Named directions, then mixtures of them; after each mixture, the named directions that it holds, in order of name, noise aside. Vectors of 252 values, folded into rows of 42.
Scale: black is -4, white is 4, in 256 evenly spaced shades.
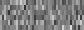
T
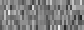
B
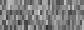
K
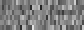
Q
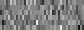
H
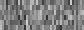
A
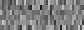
H, K, Q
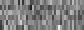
A, B, K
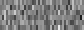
B, T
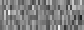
B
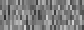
A, B, K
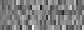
Q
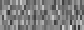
T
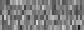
H, Q, T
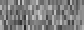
A, K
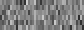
H, T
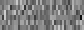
B, T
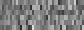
Q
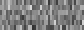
K, Q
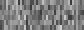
A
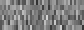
A, Q, T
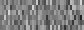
A, B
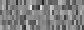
A, H, Q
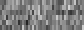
K, Q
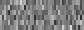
T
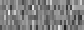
B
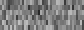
K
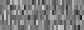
B, H, T
